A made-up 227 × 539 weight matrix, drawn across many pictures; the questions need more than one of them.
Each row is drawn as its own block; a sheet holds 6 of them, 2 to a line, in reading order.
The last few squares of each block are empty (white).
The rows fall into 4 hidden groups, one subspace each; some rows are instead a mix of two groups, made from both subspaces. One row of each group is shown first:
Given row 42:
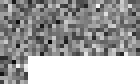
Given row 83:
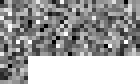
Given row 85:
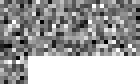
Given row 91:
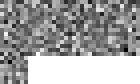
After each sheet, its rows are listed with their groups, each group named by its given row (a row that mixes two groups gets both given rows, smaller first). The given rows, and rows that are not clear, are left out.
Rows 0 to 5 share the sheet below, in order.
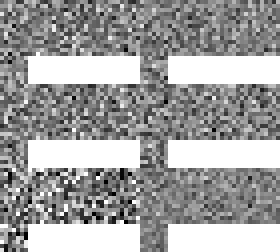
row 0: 91
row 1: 42
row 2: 91
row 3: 91
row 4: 42
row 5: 91
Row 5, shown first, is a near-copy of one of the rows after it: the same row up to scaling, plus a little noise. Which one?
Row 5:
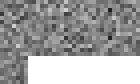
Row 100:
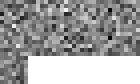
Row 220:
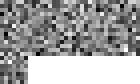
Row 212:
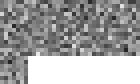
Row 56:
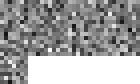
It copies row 100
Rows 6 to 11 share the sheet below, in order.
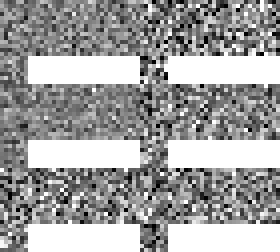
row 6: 91
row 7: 42
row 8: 85
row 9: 83
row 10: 83
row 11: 85
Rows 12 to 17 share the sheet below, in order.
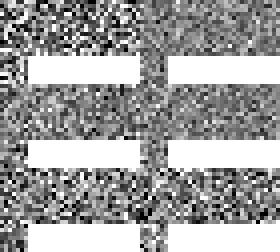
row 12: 91
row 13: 91
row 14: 42
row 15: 42 and 91
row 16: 91
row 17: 85
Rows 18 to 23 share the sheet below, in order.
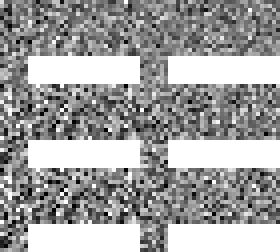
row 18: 83
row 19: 91
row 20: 83
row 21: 42
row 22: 83
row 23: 91
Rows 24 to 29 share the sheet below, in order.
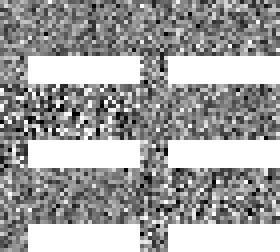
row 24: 83 and 85
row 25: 91
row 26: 83 and 91
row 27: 42
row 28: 83
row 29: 83 and 91
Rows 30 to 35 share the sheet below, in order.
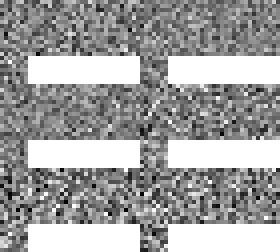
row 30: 91
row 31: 42
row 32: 91
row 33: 85
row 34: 83
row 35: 42
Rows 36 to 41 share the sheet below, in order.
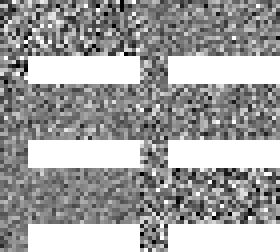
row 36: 42
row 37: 85
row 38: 83
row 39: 42
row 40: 83 and 85
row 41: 91
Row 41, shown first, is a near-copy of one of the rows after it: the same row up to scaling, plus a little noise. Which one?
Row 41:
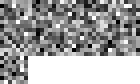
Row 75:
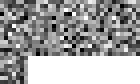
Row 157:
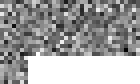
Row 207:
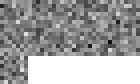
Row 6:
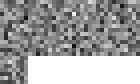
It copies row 207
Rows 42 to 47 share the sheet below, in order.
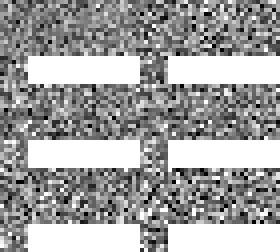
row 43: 91
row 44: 85
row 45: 85
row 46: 83
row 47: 85
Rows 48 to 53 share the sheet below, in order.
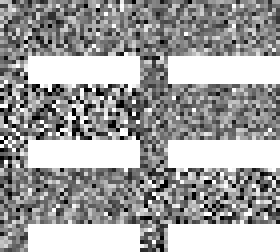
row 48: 42
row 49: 85
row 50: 91
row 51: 42 and 85
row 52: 83
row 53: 91
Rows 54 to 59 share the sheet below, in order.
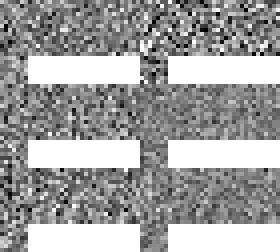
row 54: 42 and 85
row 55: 85
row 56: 91
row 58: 83
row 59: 83
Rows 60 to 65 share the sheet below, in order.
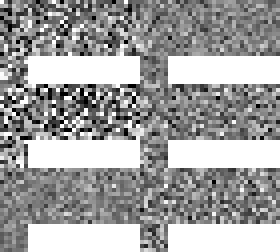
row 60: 83
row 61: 85
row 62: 91
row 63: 85
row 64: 83 and 91
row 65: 91
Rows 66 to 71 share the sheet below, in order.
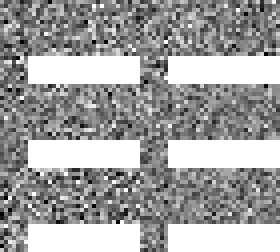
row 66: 85
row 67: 42
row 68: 83 and 91
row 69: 83
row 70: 85
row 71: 91
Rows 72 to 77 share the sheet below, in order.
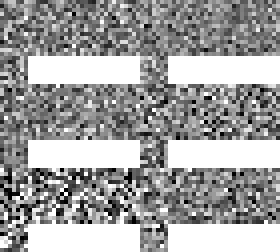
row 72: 91
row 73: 42 and 85
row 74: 83
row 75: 91
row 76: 83
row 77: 85
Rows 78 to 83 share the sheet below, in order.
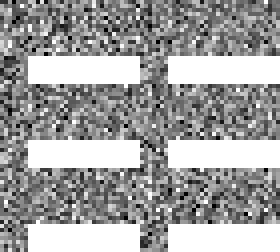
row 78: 85
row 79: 83
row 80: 83
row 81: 42 and 91
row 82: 91
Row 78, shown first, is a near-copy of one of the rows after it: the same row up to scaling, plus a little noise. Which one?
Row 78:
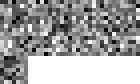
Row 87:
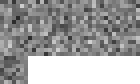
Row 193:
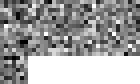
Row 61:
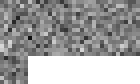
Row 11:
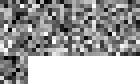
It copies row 87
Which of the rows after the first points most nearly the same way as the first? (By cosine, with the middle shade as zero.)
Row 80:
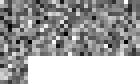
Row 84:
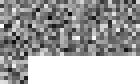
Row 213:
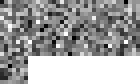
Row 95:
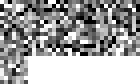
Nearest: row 95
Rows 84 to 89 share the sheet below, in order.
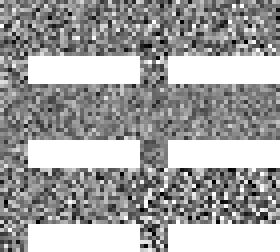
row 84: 42
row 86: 42
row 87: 85
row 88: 91
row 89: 91
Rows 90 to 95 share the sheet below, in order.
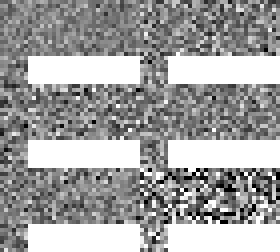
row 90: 42
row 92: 85
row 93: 91
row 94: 42 and 91
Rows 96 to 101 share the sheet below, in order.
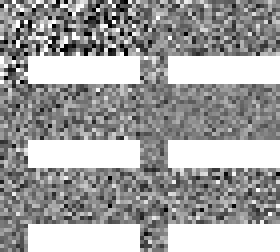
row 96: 42 and 83
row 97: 85
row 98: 42
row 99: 91
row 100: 91
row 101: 85
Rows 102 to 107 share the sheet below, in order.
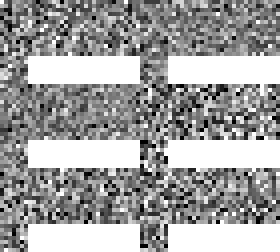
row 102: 83
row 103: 85
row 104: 42 and 85
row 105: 42
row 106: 83 and 91
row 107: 83 and 91
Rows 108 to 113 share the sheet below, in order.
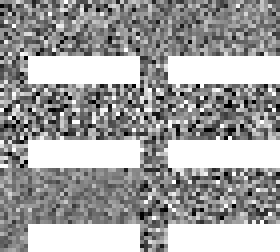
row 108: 91
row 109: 42
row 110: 42
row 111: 83
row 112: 83
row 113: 85
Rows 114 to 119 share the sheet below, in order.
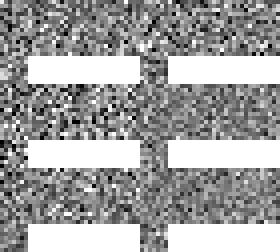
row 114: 83
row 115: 85
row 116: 42
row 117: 91
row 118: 83 and 91
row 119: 42
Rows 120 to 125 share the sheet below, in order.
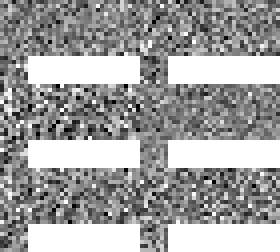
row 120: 42
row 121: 85
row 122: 83
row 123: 91
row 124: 83
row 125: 91
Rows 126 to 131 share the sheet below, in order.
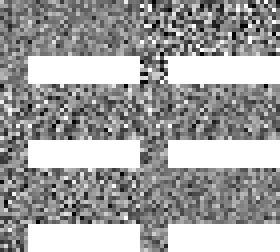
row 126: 83
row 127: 42 and 91
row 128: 83
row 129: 83
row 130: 91
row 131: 42
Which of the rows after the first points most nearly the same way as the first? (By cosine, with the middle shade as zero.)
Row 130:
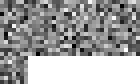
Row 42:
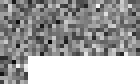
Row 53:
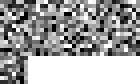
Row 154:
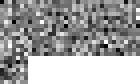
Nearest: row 53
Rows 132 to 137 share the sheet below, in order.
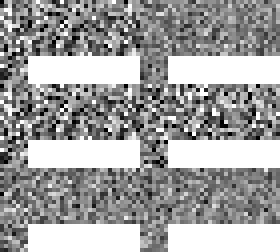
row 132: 83
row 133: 83
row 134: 83
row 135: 91
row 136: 42
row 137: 83
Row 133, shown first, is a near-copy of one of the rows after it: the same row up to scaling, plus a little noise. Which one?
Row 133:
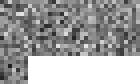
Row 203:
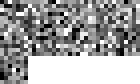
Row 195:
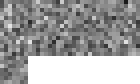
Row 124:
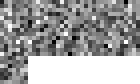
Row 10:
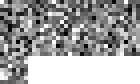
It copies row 203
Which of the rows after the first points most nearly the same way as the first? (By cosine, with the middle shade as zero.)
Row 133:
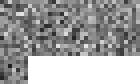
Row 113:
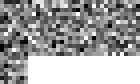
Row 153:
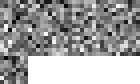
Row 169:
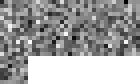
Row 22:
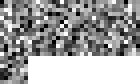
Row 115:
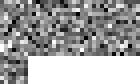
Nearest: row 169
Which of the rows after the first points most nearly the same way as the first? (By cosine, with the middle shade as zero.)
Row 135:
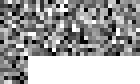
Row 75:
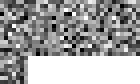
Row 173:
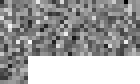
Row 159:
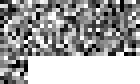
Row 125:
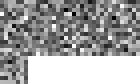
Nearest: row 75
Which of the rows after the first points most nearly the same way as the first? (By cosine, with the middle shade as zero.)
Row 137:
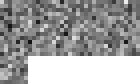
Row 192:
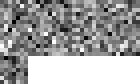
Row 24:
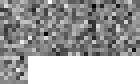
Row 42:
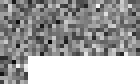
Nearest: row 24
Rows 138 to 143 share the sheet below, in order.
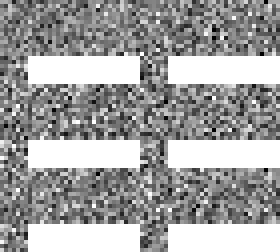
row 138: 42
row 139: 83 and 91
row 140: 42
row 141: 91
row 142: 42
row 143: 83
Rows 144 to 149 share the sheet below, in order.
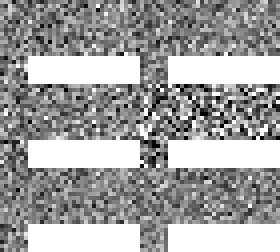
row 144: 42
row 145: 42 and 83
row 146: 85
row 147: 85
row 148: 42
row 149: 91
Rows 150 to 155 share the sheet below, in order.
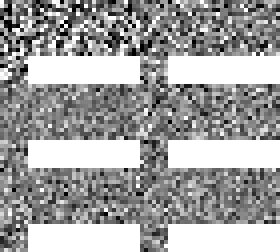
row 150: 83
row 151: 85
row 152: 42
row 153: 85
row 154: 83 and 85
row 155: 42
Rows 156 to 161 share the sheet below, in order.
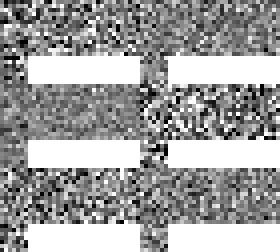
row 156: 85
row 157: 91
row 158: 85
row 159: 42
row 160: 42
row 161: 42
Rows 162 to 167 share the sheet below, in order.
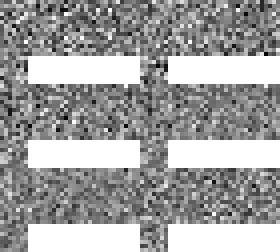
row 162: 42 and 91
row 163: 42
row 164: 83
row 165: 83
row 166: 83
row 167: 91
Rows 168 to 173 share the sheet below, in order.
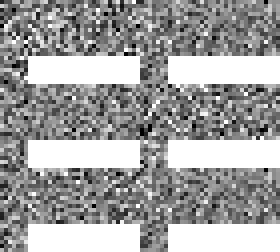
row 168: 42
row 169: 83
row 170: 91
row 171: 85
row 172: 85
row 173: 83
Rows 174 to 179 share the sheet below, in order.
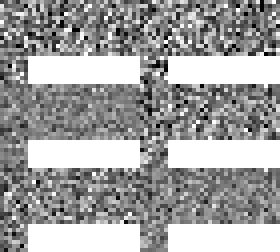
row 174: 83 and 91
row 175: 42
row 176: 85
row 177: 83
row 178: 42 and 85
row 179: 83
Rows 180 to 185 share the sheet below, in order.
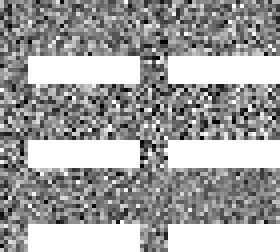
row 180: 83
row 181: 85
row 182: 91
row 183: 42
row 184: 85
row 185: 42
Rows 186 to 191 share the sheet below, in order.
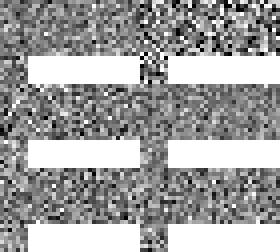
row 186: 85
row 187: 91
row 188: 85
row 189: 83
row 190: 85 and 91
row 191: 85 and 91
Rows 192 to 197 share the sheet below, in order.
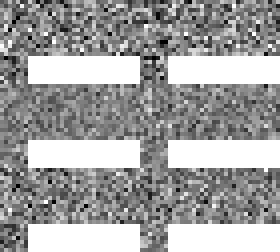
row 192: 85
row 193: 85
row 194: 42
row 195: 83
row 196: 83 and 85
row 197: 83
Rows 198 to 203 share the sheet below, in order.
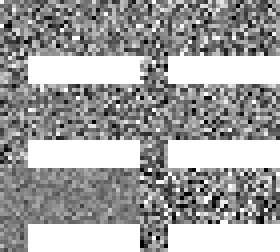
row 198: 42 and 83
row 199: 42
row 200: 85
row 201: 91
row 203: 83
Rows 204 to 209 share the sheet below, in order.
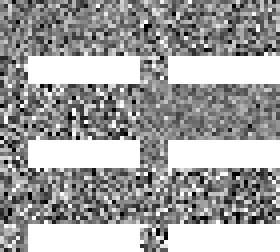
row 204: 42
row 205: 42 and 85
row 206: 91
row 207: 91
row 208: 85
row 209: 42 and 85
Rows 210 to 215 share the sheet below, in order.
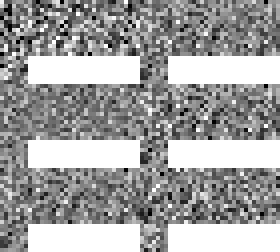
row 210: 83
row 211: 83
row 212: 91
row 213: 83
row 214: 83
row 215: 85
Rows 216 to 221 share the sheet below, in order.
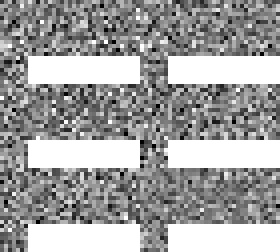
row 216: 85
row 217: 85
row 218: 91
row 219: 42
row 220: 91
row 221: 85 and 91
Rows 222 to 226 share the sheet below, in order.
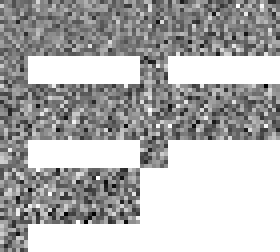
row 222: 91
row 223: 42 and 91
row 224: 83
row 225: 83
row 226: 42 and 83
